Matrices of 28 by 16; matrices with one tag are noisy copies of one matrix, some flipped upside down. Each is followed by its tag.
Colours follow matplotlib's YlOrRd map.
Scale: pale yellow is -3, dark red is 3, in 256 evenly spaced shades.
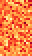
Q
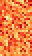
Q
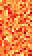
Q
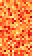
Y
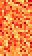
Q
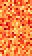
Y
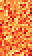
Q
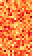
Y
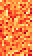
Q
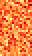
Q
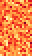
Q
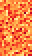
Q
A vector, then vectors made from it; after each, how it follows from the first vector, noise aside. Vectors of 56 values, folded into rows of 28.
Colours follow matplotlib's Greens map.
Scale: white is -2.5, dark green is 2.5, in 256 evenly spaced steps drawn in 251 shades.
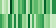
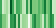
sign-scrambled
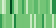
partly zeroed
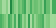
shrunk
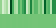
partly zeroed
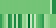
partly zeroed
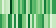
copied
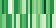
sign-scrambled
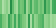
shrunk
